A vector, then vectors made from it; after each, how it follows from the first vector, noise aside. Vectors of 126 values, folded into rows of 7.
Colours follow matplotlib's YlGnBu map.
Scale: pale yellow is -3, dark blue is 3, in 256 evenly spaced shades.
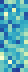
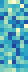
wrapped around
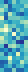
wrapped around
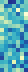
reversed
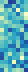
reversed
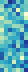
reversed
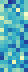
reversed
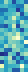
wrapped around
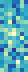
wrapped around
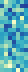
wrapped around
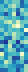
wrapped around
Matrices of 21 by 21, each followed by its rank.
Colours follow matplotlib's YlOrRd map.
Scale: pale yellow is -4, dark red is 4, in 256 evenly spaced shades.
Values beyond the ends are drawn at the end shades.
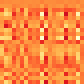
two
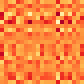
two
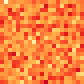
full rank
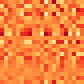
three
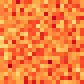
full rank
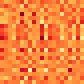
three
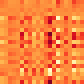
two
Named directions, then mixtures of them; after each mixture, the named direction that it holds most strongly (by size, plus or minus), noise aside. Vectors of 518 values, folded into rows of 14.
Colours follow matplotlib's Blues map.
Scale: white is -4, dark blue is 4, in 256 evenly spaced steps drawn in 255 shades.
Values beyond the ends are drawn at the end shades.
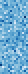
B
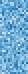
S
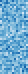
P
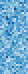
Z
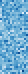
S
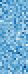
B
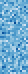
S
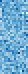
P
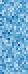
S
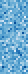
B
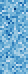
Z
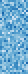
S
